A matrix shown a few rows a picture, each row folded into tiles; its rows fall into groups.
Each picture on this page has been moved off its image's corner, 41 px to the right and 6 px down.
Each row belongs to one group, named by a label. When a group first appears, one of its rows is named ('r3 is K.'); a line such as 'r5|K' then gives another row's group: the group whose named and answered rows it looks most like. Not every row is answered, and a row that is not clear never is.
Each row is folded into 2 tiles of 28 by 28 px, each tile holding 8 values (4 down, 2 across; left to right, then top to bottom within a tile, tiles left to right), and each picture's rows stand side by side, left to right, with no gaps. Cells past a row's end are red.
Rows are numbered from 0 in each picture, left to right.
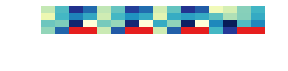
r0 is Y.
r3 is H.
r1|Y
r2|Y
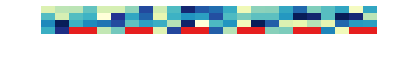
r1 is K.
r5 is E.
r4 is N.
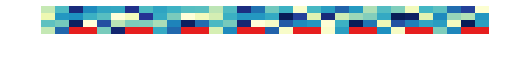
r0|Y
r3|Y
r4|E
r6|E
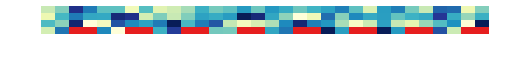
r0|Y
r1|E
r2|H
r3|N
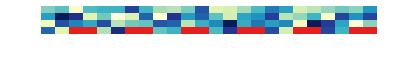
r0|E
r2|K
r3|H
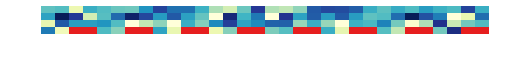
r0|E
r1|N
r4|K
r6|N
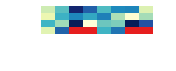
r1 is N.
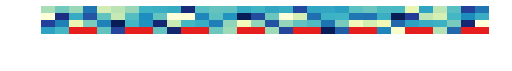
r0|K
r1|H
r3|N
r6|E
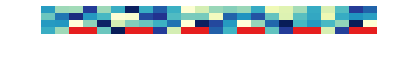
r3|K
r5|Y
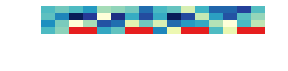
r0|N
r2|E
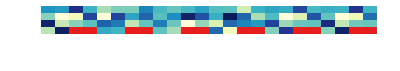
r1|K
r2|N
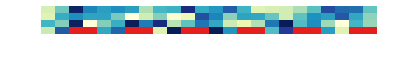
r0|Y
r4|H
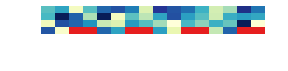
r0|E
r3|Y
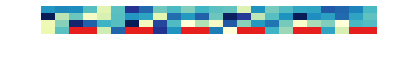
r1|Y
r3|E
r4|N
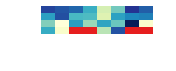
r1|Y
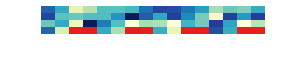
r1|N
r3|K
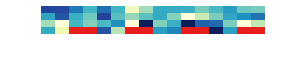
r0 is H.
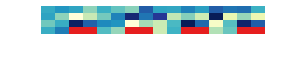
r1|N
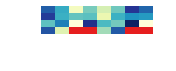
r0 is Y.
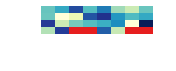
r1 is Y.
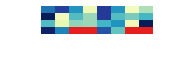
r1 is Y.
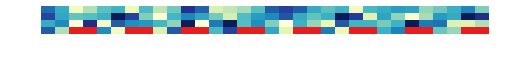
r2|Y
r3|H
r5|E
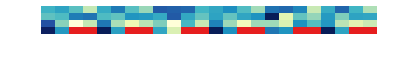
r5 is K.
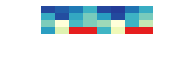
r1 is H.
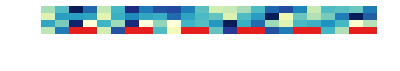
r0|Y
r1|Y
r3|H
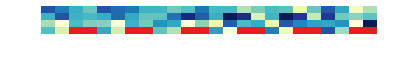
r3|E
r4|E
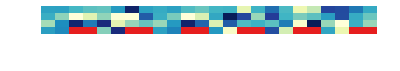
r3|E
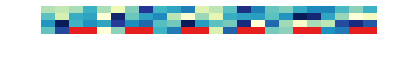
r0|H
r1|K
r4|N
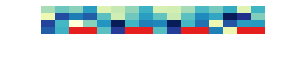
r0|K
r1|H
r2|H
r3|E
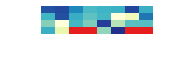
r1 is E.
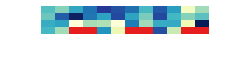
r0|N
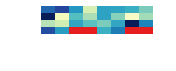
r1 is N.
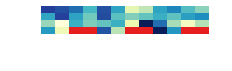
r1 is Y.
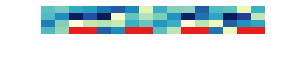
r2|N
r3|E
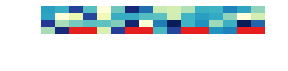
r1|Y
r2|H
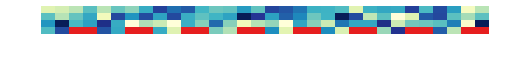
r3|N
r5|E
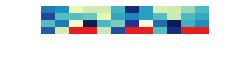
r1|Y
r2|H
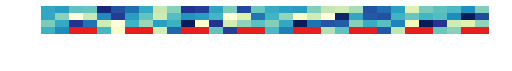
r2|Y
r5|K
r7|N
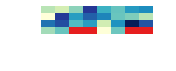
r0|K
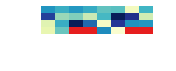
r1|E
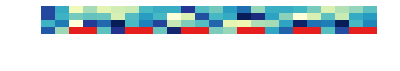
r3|N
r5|H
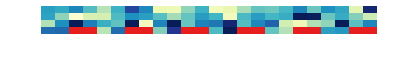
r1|Y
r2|H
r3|H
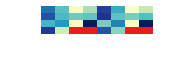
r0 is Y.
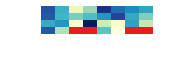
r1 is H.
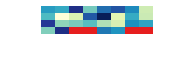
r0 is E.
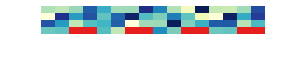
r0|K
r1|N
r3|K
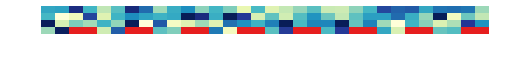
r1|Y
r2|N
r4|H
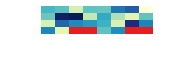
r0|E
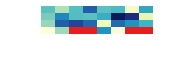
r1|E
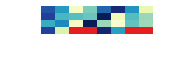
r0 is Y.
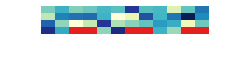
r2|N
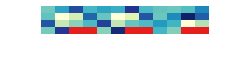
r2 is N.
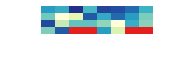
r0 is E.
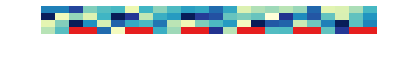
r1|E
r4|K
